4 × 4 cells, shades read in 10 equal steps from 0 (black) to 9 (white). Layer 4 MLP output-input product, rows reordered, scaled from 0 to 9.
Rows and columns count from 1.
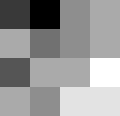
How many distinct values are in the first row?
4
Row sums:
13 21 24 27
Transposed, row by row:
2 6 3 6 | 0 4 6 5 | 5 5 6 8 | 6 6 9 8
